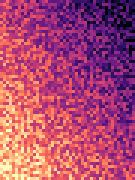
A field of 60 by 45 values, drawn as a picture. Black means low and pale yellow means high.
Histogram: bell-shaped. Slope: up to the bottom left. Stripes: none. Odd rows or columns: none. Grain: fine.
